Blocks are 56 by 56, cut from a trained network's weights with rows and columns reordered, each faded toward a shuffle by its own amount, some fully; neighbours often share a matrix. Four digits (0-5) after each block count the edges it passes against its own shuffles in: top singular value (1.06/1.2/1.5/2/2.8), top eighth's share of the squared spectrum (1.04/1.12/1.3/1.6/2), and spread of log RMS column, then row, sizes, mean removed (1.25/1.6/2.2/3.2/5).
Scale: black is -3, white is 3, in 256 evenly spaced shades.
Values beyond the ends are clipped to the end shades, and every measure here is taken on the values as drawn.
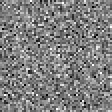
2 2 0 1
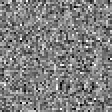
3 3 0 1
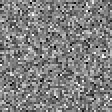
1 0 0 0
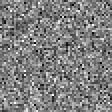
0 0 0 0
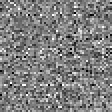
2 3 1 2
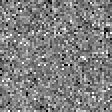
0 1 0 0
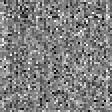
2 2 0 1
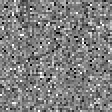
0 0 0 0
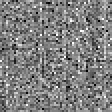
2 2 0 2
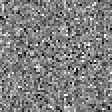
0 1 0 1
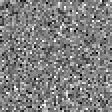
0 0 0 0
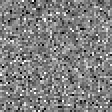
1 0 0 0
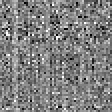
2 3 1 3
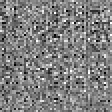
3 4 1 3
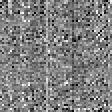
3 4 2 3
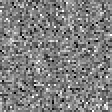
0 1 0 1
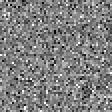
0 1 0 0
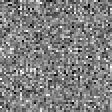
1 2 0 2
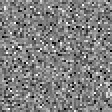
0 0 0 0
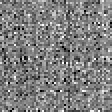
2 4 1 3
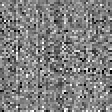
2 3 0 3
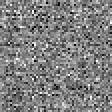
3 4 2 2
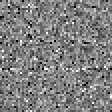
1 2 0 1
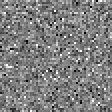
0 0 0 0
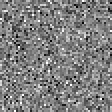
0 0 1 0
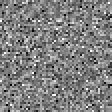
0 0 0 0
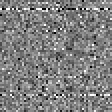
3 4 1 2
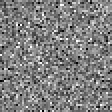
0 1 0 0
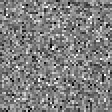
1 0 0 0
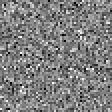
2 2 0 1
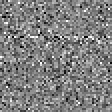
2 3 0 2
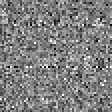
2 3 0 2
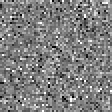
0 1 0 0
